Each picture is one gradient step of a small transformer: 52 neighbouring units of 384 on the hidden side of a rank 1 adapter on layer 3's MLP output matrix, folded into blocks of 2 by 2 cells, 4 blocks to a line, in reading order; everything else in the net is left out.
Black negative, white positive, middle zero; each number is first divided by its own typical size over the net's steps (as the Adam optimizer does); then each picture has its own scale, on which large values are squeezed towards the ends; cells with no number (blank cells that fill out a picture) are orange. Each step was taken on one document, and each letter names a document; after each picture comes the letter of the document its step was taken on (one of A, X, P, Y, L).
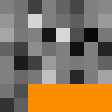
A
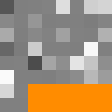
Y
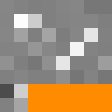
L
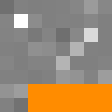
L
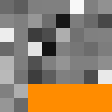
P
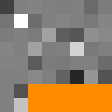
L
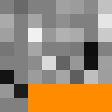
Y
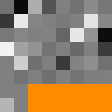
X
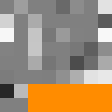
Y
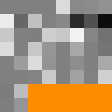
A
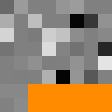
A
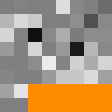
Y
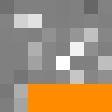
L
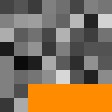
A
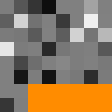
X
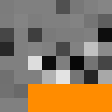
Y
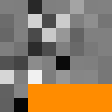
P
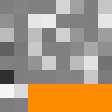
Y
